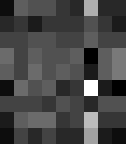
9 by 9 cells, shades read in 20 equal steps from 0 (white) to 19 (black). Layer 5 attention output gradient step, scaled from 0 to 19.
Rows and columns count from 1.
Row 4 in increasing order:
10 11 12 12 12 13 13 14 19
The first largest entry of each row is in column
1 3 1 7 7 9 7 1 1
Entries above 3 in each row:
9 9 9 9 9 8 9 9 9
